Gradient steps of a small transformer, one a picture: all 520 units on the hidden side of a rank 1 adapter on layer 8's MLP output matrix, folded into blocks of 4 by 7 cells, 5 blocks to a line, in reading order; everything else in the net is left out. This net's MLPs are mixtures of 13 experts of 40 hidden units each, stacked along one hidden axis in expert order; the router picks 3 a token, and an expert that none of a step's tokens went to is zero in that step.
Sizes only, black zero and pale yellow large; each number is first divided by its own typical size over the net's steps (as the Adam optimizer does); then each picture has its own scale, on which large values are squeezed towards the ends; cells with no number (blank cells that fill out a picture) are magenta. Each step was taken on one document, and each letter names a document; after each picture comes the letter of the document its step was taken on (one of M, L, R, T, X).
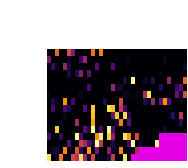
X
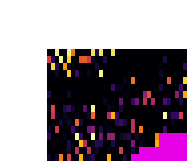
X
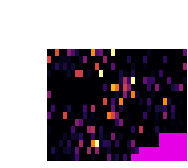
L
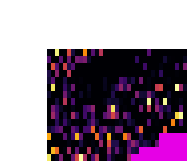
X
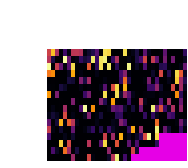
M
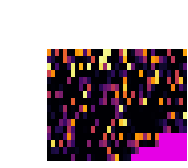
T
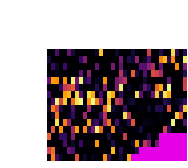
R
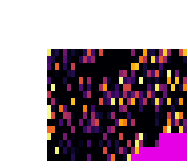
T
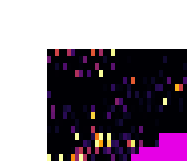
X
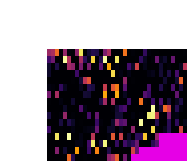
M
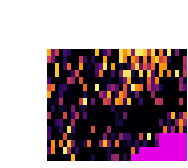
T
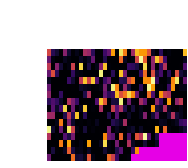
T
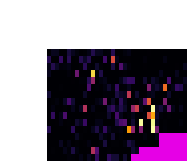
M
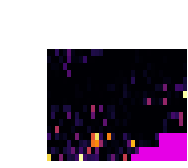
X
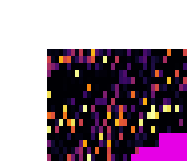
L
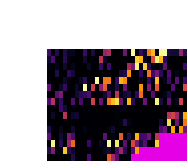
T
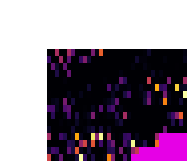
X
